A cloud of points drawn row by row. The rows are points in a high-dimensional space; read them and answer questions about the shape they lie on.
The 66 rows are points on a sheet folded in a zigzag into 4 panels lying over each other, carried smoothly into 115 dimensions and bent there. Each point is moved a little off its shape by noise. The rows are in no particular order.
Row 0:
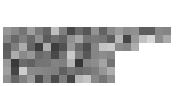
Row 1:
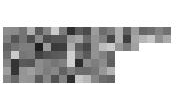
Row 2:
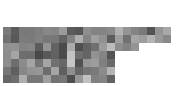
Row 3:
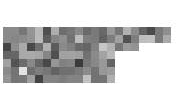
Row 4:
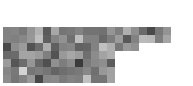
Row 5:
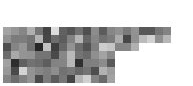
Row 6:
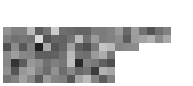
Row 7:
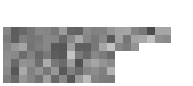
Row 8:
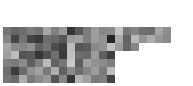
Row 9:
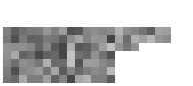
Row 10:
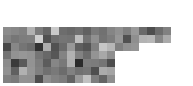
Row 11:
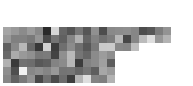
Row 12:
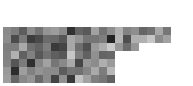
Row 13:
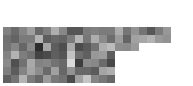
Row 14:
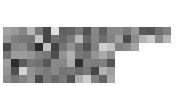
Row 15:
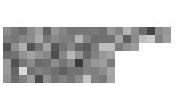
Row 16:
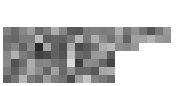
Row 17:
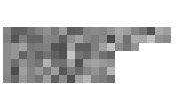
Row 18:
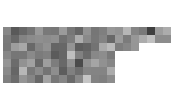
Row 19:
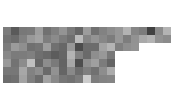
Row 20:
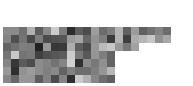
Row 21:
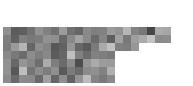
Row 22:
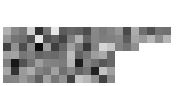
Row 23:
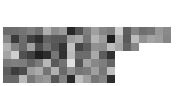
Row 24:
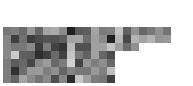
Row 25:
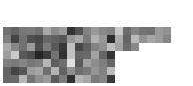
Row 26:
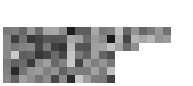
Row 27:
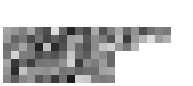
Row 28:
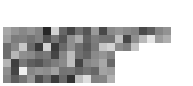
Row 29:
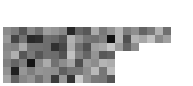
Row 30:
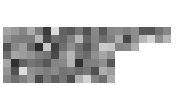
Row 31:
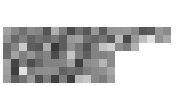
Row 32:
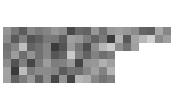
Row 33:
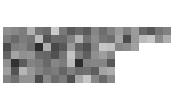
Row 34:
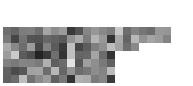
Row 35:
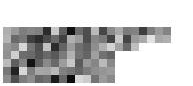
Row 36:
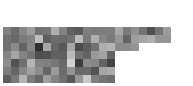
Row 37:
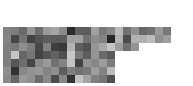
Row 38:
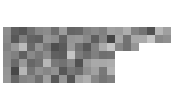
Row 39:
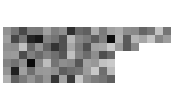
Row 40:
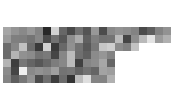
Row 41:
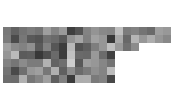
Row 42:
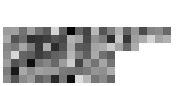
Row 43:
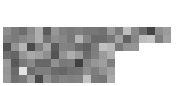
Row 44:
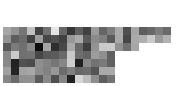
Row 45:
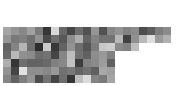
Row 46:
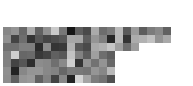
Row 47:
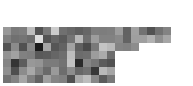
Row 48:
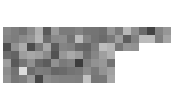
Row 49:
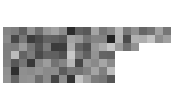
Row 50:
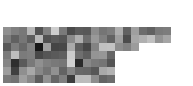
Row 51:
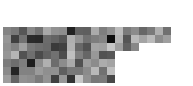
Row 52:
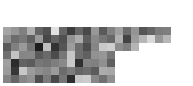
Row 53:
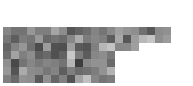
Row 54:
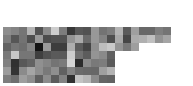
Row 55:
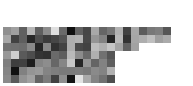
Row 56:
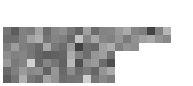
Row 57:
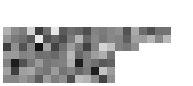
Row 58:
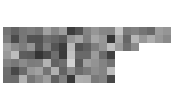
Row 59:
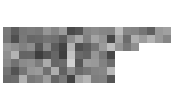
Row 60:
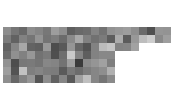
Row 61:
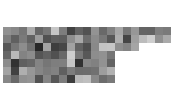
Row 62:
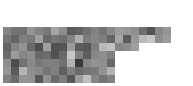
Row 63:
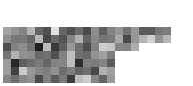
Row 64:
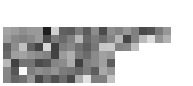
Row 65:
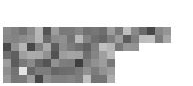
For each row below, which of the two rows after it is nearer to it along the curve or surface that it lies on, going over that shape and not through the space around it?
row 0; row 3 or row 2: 3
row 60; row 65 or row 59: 65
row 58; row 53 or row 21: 21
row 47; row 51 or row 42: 42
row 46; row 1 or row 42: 1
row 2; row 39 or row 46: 39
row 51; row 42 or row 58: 58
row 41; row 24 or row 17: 17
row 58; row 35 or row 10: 10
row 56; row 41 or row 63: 41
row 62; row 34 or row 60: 60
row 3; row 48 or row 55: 48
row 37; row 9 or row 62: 62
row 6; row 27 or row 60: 60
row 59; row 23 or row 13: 23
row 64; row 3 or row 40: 40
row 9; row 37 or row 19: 19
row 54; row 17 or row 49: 49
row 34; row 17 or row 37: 17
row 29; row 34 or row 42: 34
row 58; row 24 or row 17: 17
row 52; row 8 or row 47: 47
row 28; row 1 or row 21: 1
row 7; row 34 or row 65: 34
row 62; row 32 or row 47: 32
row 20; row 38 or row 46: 46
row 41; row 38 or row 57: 38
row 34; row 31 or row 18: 18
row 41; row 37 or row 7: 7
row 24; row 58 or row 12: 12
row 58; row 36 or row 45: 36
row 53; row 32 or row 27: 32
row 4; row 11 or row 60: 60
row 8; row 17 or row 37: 17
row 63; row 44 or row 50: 44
